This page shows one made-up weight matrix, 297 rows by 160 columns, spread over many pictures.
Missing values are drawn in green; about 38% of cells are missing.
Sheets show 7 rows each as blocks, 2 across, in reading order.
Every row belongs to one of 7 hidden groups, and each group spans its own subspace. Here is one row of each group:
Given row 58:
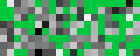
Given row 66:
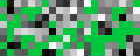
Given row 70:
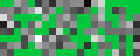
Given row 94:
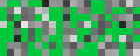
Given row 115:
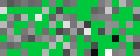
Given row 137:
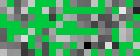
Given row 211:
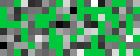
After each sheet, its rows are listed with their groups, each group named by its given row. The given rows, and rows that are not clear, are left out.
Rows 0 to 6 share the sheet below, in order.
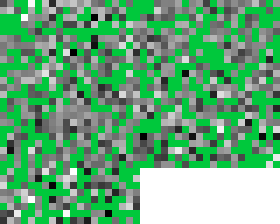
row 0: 115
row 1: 94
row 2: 94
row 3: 94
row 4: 137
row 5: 70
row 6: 66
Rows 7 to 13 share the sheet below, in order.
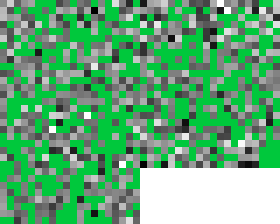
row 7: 58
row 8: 211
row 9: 58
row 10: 94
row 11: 66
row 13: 70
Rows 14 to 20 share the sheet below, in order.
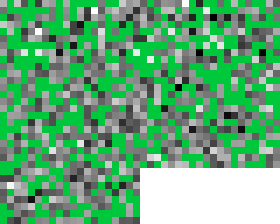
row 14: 58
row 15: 66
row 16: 70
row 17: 58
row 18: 70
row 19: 66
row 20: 137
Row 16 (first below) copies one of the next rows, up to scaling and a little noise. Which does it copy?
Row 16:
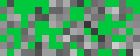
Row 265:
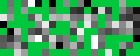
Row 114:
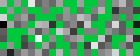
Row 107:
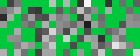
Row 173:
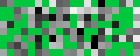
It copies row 107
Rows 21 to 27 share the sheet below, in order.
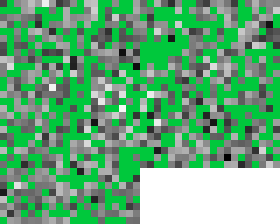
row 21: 66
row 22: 137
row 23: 66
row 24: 94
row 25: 58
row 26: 94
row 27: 211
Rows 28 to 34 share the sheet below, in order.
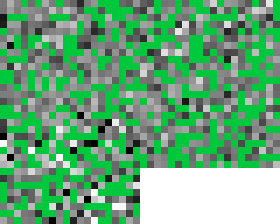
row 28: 211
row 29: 58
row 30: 94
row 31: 137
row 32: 211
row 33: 94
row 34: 115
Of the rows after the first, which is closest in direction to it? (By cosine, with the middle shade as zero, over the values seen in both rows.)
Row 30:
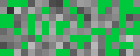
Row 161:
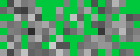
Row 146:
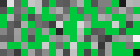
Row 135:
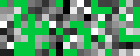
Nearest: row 146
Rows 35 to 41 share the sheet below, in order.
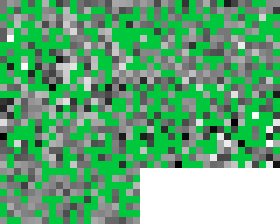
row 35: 137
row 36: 66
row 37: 66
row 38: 70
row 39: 70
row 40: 58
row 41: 115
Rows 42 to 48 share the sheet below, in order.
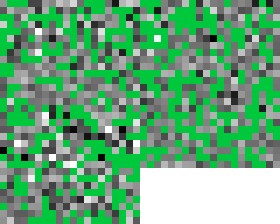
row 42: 58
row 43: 94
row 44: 137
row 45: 115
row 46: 66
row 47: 58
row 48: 70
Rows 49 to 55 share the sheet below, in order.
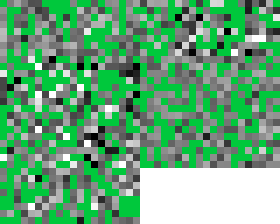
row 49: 137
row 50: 115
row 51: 70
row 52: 66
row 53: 115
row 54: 115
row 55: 137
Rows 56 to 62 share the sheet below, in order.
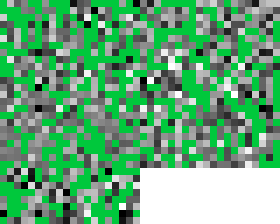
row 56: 58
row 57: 58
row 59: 70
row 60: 94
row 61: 70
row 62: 115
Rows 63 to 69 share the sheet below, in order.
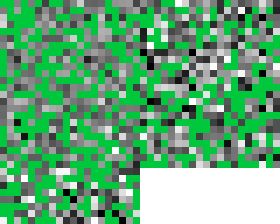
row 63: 211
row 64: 137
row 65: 66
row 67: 94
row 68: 70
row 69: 137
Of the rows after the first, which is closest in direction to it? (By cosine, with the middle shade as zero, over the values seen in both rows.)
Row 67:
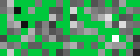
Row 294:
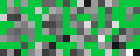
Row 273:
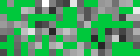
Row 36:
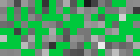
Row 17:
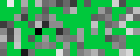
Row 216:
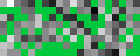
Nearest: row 273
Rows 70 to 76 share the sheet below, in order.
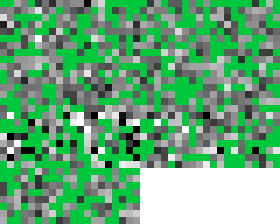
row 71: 58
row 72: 211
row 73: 70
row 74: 137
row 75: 94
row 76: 70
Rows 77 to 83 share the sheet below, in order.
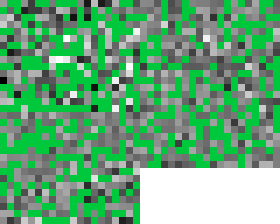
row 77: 211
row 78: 211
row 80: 70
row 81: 115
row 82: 58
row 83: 58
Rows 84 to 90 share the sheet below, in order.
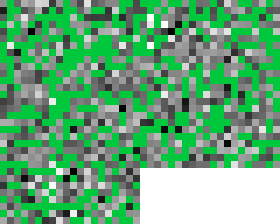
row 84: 137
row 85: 137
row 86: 66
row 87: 137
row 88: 137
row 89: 115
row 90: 66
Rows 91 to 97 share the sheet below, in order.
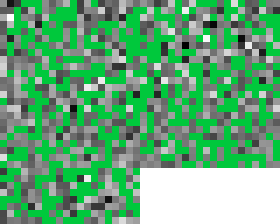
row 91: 137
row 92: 137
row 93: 58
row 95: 115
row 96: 137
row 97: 211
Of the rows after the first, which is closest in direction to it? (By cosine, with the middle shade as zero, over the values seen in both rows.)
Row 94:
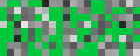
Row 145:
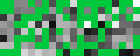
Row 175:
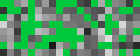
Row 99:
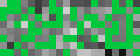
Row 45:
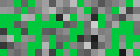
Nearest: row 175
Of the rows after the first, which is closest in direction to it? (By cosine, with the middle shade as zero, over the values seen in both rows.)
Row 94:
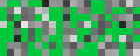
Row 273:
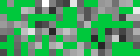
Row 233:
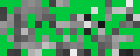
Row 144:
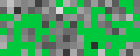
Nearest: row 233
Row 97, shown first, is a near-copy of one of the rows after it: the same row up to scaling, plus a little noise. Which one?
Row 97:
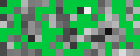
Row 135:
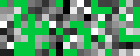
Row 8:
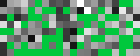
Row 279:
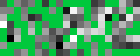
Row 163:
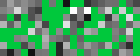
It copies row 8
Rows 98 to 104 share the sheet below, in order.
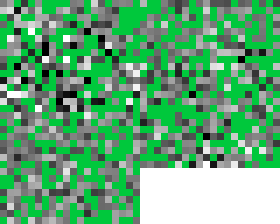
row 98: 137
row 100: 94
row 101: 70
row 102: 66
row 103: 115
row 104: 211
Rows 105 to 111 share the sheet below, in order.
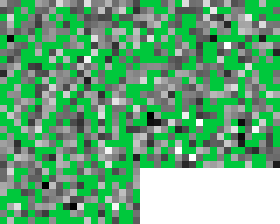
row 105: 137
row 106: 94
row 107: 70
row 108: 211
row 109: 70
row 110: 66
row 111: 94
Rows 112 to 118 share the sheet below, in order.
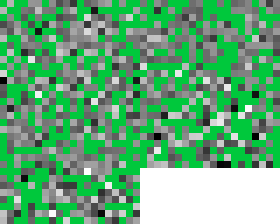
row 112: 58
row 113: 94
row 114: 70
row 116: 58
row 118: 66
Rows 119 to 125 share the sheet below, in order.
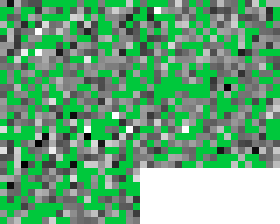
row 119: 58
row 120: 94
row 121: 66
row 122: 137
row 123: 58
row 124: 94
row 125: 137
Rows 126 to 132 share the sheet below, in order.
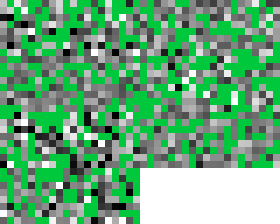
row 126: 137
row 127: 58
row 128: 137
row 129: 70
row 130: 66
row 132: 115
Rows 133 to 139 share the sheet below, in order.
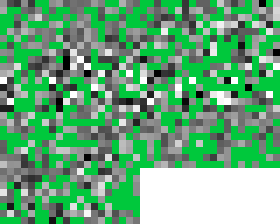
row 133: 115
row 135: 211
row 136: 211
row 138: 58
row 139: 211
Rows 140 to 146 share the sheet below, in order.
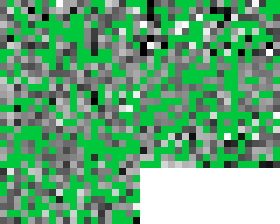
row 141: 94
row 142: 70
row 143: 94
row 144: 94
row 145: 58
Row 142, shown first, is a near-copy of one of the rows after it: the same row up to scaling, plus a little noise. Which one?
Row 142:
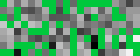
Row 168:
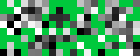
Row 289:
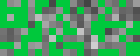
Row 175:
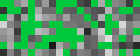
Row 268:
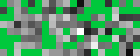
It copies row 168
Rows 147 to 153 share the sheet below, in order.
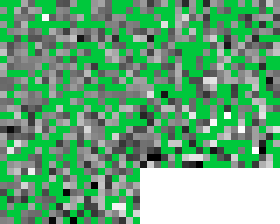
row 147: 94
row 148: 94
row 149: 58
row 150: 137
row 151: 137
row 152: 66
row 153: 115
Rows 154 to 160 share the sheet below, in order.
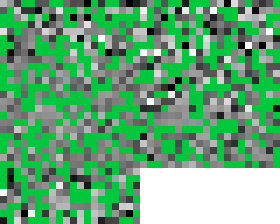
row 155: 137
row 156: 58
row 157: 137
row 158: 211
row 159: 211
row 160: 94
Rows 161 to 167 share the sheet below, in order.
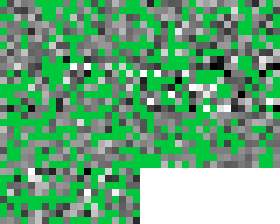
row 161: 66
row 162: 58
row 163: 211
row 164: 137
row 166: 58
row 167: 70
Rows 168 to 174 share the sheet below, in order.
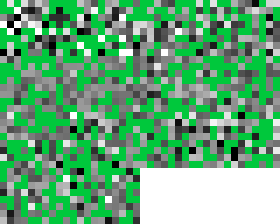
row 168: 70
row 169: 58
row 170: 58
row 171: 94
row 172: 66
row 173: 70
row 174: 211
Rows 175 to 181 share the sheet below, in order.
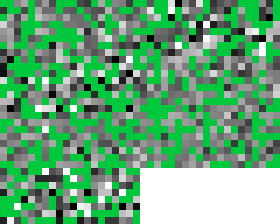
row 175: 70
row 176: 115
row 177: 58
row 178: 137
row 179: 94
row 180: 211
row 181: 94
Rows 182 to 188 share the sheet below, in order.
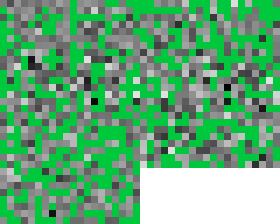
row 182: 58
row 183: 66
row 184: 70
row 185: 137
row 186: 137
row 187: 137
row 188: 66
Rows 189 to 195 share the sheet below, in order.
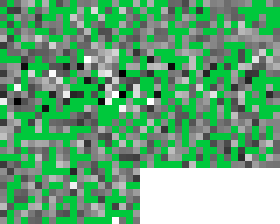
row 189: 66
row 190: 66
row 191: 66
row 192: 94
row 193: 70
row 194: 137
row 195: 66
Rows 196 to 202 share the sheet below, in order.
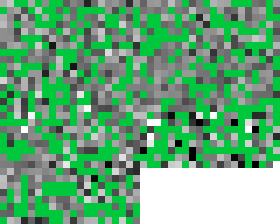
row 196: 70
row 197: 115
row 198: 94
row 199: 58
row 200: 115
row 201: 66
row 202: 58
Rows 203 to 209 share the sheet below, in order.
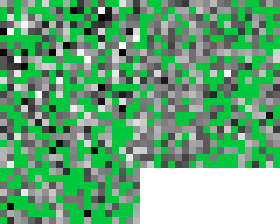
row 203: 137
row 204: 94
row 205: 66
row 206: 211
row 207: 70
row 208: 58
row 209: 94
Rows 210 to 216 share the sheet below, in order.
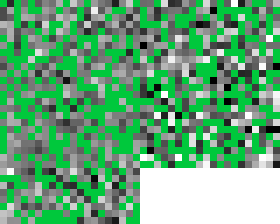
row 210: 58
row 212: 115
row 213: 137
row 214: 66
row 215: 115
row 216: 66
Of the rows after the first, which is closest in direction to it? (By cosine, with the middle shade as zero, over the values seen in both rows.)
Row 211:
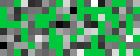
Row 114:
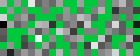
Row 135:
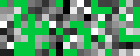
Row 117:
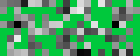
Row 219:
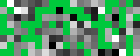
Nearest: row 114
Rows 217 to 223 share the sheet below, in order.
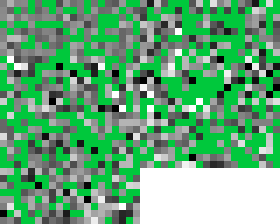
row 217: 94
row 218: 58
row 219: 66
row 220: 211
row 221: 70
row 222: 66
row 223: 115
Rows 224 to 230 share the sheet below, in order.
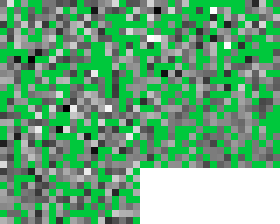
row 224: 58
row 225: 94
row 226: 115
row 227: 115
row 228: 115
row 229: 137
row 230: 70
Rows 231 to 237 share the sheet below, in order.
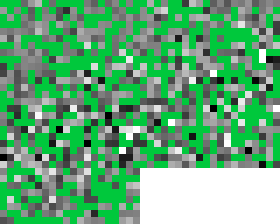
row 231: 211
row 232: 66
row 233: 58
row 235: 115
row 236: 70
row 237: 70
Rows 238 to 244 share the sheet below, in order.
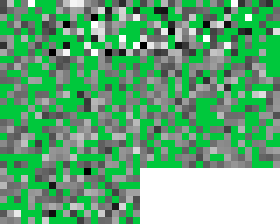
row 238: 115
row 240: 94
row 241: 115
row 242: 58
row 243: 211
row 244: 66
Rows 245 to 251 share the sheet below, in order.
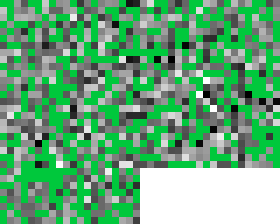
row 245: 58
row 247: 58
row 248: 115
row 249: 58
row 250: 58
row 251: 115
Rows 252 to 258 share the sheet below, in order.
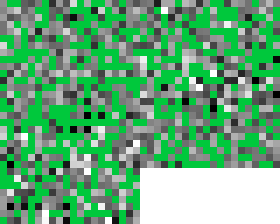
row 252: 66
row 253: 66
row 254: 211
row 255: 58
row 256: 211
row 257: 58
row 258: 137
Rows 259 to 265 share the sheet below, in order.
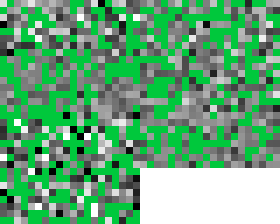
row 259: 70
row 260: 115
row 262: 58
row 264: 115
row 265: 70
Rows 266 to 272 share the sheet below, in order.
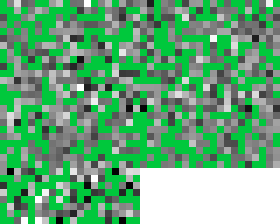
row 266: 66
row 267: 94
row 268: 70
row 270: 94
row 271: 70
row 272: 58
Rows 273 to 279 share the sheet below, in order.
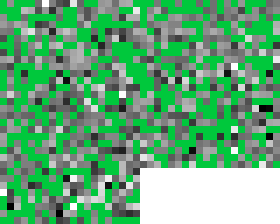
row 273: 66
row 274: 70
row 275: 115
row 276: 58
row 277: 115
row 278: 115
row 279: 211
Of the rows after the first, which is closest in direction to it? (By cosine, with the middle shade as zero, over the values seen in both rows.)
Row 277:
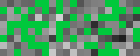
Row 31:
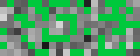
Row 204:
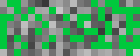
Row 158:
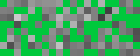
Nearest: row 31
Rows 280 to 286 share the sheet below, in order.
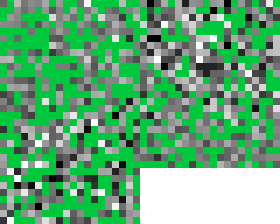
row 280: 66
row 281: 94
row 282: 137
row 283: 66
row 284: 58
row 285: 66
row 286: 66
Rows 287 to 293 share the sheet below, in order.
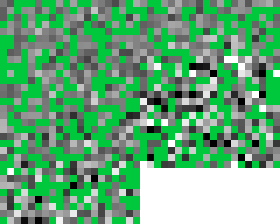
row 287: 58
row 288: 94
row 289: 70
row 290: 66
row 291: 58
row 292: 137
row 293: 58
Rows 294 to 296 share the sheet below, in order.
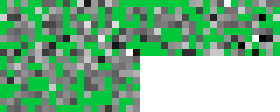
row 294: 70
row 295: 66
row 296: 70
